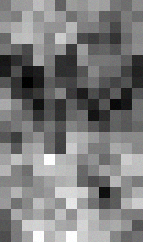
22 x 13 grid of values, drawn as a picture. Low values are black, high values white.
The values follow a bell shape. The bottom middle is the ninth with the highest average. There are no regular stripes.
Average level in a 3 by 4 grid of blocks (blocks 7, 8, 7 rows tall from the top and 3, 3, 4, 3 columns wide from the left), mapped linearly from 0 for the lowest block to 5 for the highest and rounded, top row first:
1 2 1 0 / 1 0 0 0 / 2 5 4 3
